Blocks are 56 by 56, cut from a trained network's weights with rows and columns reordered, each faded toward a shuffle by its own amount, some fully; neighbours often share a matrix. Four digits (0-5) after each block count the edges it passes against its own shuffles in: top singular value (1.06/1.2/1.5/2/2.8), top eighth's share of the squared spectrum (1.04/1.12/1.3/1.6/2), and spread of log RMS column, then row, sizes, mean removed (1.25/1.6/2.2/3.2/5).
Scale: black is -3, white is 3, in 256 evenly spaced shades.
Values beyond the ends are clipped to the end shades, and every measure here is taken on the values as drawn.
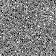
0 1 0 0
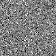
2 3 2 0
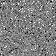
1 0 0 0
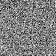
2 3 0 0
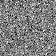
0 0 0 0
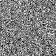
2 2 0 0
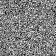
0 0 0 0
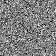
0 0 0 0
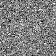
2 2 0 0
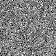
0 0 0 0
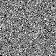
2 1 0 0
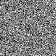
1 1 0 0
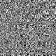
3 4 1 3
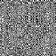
3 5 2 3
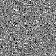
3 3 1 2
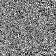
2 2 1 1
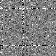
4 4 2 2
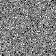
1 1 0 0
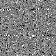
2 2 1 1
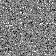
1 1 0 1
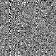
3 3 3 1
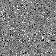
2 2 0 1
